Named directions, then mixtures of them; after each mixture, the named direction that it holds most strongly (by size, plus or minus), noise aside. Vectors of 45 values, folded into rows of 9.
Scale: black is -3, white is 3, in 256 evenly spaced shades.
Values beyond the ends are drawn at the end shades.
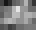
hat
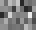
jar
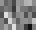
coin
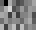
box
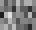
coin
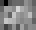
hat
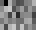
box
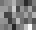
coin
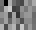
box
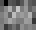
hat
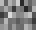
jar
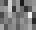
jar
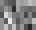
coin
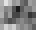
hat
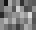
jar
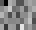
box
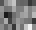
coin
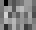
box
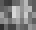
hat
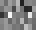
jar
